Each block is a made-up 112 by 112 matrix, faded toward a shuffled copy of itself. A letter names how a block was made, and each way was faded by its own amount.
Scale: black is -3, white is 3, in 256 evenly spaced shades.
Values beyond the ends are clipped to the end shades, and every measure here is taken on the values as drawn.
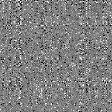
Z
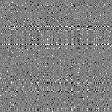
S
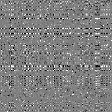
S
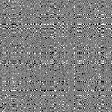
S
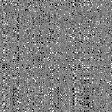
Z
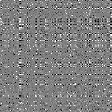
S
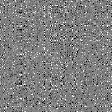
Z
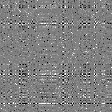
S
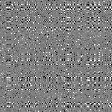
S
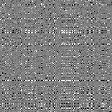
S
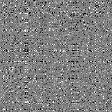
Z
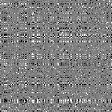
S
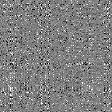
Z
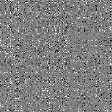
Z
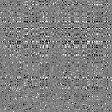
S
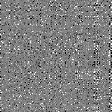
Z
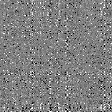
Z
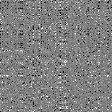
Z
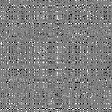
S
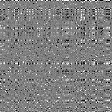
S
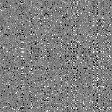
Z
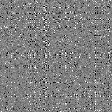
Z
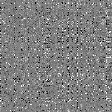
Z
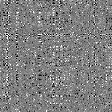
Z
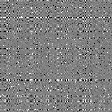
S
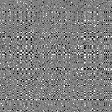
S
